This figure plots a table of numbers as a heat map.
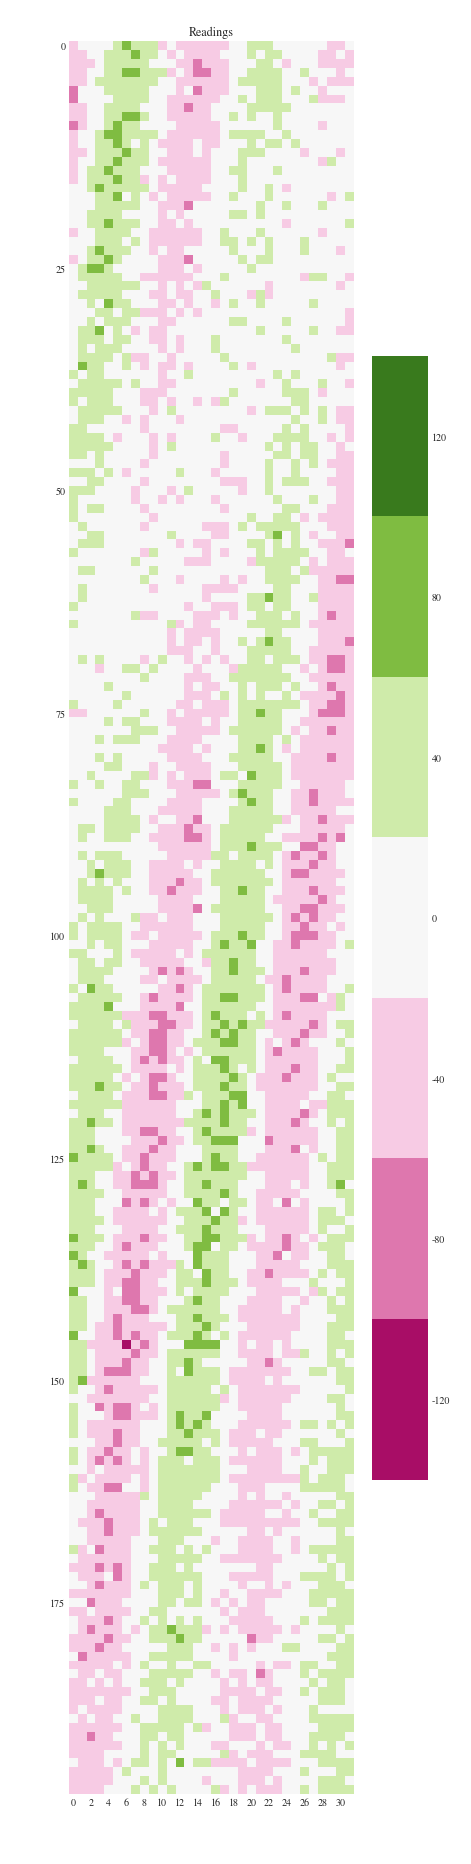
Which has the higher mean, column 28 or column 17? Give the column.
17
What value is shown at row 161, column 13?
40
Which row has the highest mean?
45
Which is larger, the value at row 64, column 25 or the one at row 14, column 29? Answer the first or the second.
the first
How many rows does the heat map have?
197
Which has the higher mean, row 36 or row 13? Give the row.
13
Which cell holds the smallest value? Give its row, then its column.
146, 6
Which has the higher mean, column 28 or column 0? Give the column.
0
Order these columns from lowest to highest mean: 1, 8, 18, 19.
8, 19, 1, 18
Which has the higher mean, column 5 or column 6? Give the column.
5
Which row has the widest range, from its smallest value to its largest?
146
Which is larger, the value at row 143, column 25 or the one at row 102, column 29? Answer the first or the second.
the second
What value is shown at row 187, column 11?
40
